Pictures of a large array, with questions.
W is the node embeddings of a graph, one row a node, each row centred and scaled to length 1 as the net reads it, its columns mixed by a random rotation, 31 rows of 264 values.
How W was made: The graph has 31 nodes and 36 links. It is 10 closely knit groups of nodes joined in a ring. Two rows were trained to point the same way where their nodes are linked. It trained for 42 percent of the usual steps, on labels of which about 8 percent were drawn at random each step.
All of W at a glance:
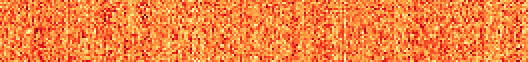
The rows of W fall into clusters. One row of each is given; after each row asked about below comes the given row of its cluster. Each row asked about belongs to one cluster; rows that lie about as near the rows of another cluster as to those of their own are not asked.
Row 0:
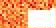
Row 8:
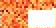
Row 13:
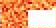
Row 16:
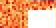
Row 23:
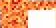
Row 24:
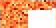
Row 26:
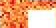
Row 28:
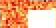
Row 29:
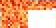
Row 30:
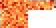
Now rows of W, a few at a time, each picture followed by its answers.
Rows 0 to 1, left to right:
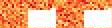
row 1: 13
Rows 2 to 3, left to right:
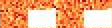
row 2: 8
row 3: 28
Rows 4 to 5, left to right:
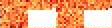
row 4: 26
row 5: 29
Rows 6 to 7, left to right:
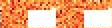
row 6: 23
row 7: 26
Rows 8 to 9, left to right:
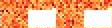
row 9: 0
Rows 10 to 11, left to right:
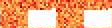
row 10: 0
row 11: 29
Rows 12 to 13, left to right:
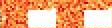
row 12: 28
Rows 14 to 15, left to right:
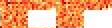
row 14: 16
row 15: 16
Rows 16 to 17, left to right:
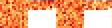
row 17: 30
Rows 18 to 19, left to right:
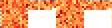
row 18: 30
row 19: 26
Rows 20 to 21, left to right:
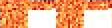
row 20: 24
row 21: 24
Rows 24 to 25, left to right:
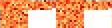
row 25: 8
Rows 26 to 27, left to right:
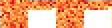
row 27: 13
